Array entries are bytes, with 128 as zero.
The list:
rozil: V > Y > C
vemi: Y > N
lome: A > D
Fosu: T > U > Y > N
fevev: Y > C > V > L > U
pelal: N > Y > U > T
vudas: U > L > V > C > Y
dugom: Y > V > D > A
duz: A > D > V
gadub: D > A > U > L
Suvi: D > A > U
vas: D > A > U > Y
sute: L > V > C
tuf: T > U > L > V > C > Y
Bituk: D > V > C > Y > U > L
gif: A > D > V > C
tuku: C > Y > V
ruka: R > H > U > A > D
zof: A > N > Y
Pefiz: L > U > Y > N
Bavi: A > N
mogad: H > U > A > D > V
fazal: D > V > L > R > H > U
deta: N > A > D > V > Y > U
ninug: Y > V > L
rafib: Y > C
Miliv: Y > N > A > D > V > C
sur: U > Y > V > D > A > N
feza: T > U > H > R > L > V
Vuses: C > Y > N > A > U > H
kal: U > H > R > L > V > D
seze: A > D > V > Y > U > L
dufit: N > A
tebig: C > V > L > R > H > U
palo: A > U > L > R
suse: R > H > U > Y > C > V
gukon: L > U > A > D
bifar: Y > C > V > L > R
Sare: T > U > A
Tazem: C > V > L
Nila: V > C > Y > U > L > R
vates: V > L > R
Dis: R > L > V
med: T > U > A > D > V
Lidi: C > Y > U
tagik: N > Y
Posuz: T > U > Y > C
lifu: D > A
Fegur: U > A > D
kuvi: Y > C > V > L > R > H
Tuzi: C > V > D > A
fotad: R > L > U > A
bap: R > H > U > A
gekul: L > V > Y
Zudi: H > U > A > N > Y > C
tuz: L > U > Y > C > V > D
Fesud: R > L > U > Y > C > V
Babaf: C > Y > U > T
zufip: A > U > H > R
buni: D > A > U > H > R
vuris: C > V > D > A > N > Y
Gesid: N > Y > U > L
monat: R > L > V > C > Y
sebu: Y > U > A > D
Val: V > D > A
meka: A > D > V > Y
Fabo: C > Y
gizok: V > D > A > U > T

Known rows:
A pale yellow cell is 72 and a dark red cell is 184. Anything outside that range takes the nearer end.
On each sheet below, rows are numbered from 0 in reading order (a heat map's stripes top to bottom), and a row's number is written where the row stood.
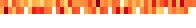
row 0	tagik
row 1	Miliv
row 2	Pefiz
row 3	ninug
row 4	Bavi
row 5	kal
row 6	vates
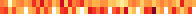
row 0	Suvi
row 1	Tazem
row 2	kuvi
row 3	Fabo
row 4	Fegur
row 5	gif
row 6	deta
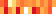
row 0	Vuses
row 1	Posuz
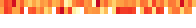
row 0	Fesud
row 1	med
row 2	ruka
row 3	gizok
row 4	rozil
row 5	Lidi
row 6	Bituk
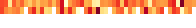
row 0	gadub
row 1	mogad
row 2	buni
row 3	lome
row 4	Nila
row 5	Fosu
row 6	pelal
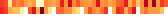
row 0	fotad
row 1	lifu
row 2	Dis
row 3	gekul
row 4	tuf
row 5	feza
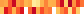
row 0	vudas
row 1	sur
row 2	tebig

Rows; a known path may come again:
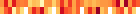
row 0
bifar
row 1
Tuzi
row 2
suse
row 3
duz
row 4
tebig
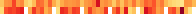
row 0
tuku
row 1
tuz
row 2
rozil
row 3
gekul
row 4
mogad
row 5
monat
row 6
Val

